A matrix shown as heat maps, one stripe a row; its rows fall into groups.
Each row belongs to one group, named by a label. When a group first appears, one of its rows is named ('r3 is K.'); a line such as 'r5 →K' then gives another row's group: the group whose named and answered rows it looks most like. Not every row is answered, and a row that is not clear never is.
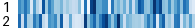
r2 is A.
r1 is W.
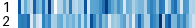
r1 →A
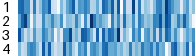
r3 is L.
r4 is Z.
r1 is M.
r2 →W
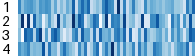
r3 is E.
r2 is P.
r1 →M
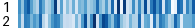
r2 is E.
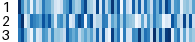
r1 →L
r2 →P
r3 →L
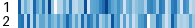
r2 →P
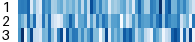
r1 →W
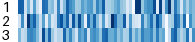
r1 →L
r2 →P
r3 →Z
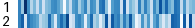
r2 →P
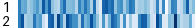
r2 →P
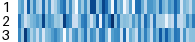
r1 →Z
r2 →L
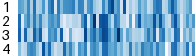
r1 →P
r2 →E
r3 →A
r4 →Z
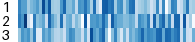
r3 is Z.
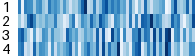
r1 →E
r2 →Z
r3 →L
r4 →L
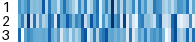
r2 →P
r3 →E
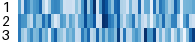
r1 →E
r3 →L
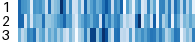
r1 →A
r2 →L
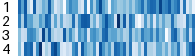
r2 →M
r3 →Z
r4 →E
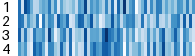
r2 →P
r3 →A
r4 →A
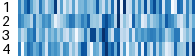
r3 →Z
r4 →E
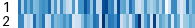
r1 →M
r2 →L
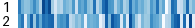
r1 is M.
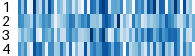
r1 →A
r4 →A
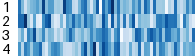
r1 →L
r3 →Z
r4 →E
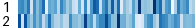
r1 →W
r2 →A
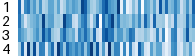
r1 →E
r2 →L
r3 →M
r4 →P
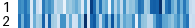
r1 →W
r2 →W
